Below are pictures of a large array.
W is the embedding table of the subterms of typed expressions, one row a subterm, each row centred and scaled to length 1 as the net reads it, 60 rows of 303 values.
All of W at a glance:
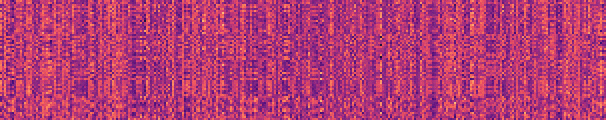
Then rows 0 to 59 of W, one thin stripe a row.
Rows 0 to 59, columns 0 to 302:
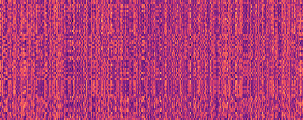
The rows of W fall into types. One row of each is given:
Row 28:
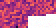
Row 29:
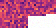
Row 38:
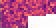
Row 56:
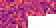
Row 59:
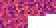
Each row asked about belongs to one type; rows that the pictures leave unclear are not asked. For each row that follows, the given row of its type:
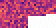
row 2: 29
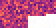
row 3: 59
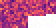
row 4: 38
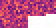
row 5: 59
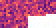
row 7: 59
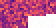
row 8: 38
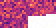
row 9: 28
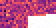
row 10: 59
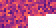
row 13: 59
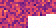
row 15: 29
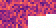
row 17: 56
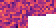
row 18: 28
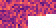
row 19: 56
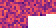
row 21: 29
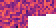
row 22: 28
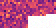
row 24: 28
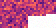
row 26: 28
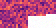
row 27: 56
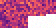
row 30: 38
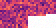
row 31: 56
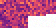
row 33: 38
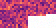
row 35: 56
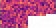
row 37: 56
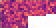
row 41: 38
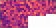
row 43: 38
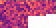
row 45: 38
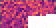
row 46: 38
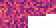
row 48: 29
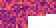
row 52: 56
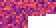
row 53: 28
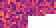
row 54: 28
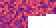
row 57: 38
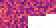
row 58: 29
